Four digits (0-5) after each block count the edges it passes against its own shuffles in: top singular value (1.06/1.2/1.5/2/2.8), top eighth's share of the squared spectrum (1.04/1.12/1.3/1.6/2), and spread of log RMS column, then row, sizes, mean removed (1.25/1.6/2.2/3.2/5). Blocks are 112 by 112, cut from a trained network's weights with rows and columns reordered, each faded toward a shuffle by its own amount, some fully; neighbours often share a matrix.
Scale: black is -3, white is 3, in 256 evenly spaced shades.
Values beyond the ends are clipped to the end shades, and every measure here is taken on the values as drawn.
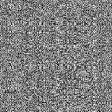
4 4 2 2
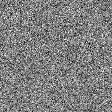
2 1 0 0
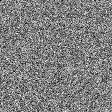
0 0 0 0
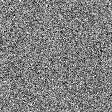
1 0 0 0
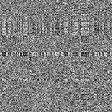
5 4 1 3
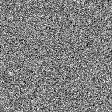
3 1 0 0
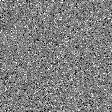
1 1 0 0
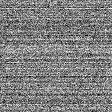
4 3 1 2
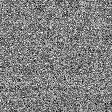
1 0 0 0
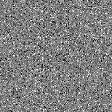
3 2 1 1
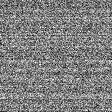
3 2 0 0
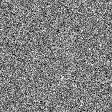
0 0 0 0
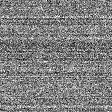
4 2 0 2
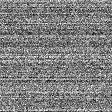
4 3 0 2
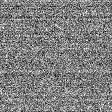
3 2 0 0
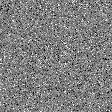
1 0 0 0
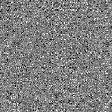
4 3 2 2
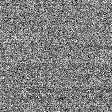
2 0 0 0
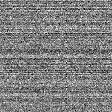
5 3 1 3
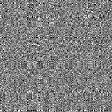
4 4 2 2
